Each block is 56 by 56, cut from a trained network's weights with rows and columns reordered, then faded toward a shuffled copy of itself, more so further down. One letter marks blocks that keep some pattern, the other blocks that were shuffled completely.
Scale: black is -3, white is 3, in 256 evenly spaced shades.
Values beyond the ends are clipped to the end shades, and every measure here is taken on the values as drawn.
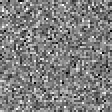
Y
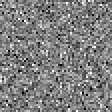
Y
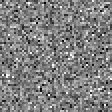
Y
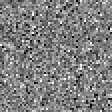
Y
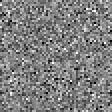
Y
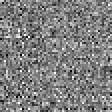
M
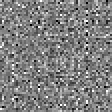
M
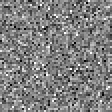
Y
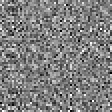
M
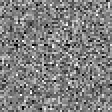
M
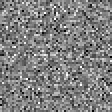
Y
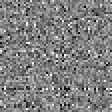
M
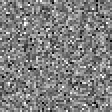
Y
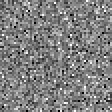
Y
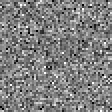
Y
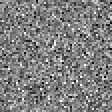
Y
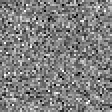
Y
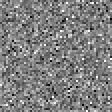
Y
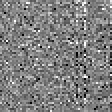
M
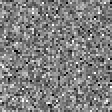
Y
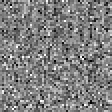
M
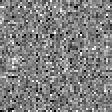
M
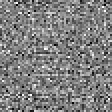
M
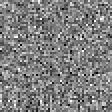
M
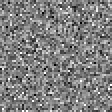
Y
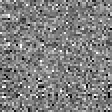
M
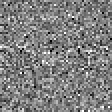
M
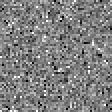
Y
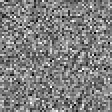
M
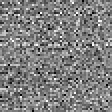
M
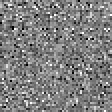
M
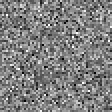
Y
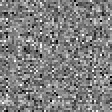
M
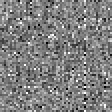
M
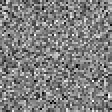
M
